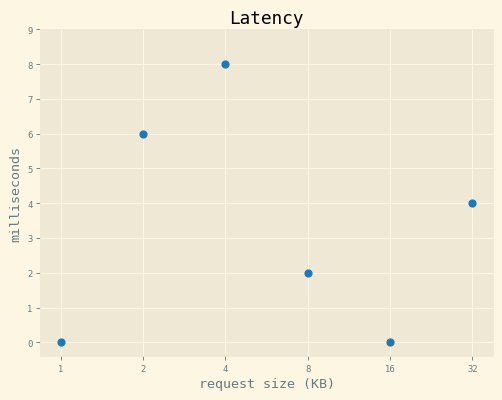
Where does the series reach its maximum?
4
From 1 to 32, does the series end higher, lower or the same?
higher
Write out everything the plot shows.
Title: Latency
x-axis: request size (KB), ticks 1 2 4 8 16 32
y-axis: milliseconds, ticks 0 1 2 3 4 5 6 7 8 9
Values:
0 6 8 2 0 4
